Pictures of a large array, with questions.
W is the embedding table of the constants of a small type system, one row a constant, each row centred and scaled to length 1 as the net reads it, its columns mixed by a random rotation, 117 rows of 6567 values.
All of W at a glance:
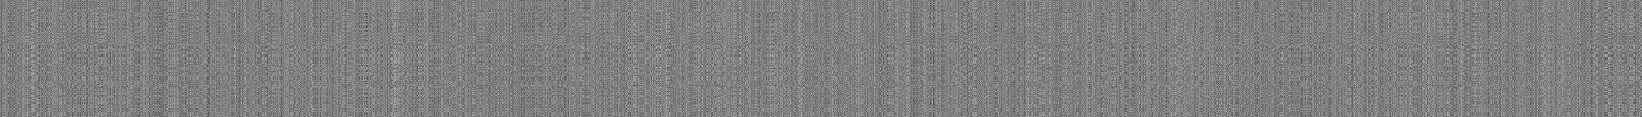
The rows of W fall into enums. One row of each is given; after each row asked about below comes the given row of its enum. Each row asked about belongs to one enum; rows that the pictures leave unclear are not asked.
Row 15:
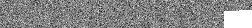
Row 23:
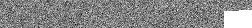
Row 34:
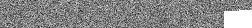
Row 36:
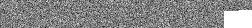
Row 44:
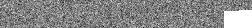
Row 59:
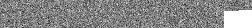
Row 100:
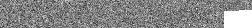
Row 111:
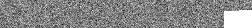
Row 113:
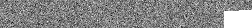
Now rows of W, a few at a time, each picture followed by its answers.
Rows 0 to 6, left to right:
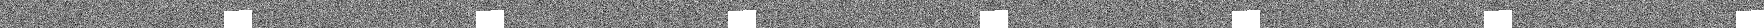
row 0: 23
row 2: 15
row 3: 59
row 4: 15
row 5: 59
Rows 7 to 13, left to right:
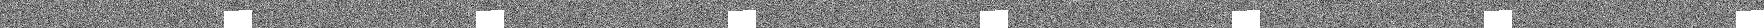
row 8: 59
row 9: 23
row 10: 34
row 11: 100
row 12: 44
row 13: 113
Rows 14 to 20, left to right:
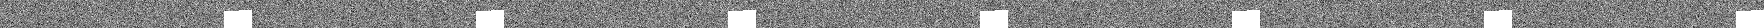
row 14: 113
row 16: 113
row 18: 23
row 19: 44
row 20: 113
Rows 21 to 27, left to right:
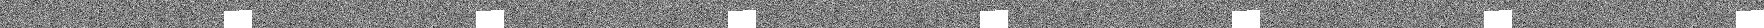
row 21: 15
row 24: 34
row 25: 23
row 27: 113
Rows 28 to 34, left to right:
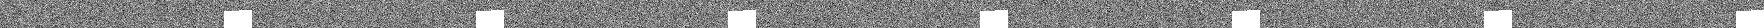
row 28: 111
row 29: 34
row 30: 113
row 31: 113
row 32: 15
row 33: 59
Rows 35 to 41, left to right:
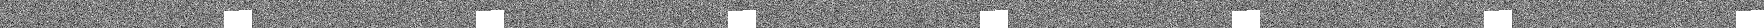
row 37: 59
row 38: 34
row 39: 36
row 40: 113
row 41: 36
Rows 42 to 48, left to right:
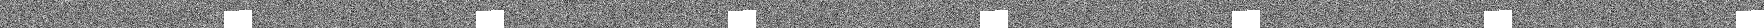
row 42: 100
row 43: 15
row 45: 23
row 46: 34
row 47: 34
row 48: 15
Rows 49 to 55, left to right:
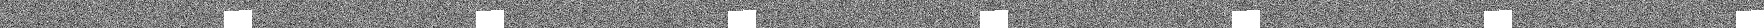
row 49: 113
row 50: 113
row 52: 59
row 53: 59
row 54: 34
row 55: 34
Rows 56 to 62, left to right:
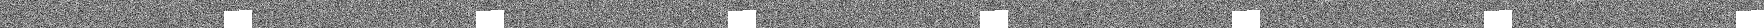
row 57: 59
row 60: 23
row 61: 100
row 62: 100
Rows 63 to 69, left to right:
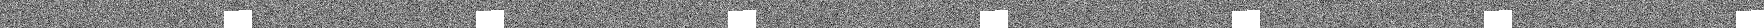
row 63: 59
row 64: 111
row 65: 113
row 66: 23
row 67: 34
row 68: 44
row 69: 34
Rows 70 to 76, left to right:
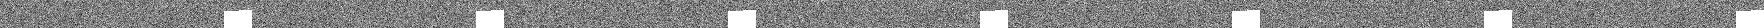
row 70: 23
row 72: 111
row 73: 100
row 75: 36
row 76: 23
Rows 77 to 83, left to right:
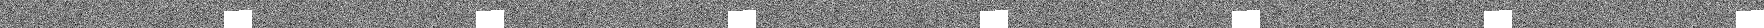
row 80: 34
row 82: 111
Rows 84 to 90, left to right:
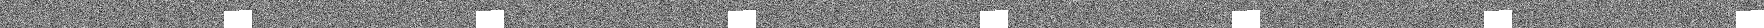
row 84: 15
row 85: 36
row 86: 111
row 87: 34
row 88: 100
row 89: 23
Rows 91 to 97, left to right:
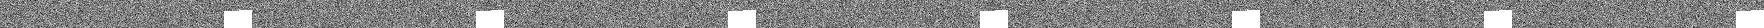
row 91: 34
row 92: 59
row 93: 113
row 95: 34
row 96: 15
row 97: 113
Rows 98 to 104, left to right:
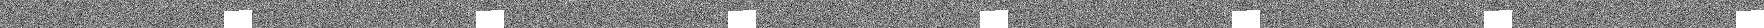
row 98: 23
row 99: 59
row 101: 113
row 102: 59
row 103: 59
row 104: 23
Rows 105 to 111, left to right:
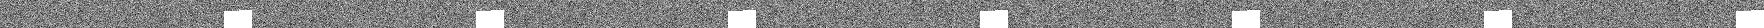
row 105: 34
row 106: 113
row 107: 23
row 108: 111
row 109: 111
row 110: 23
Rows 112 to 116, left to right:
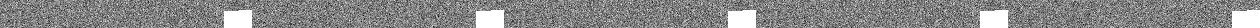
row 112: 59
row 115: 59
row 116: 23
